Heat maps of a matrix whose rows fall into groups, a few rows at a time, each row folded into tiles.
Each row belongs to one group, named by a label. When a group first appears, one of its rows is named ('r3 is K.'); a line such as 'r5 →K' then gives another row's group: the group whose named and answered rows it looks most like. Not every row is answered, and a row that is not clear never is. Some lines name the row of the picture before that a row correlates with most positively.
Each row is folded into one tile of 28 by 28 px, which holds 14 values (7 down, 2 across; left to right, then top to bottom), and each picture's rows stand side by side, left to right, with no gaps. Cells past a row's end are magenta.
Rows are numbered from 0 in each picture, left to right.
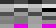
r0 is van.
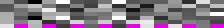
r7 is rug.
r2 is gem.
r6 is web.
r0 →web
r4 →gem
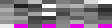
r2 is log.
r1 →rug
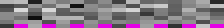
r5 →log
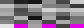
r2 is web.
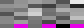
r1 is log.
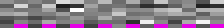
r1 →rug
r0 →rug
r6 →rug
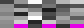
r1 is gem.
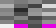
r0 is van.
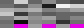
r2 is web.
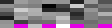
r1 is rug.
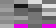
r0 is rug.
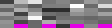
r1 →gem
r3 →rug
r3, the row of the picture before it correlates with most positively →1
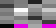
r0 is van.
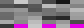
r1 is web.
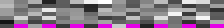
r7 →gem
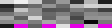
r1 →gem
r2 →web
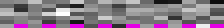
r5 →van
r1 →rug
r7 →van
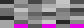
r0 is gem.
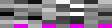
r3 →log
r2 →rug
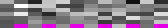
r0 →rug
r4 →van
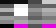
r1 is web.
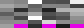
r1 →gem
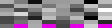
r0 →rug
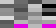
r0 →gem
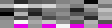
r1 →log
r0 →log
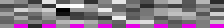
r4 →gem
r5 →web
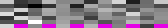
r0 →van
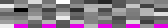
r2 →gem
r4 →rug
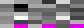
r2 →gem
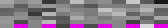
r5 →van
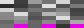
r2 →gem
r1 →rug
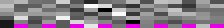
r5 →log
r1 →rug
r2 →gem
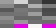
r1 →van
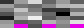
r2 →log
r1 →gem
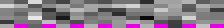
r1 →gem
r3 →van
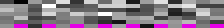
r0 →van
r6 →log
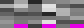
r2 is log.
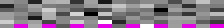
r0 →web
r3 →log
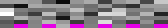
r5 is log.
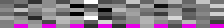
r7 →rug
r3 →gem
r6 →gem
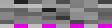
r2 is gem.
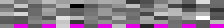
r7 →gem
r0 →rug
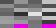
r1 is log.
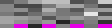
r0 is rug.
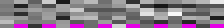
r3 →gem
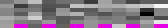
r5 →log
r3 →log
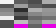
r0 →gem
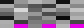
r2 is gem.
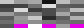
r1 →web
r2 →van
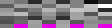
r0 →rug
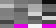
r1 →van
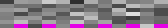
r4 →rug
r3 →gem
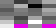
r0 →web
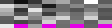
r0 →van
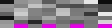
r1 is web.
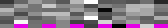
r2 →log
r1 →rug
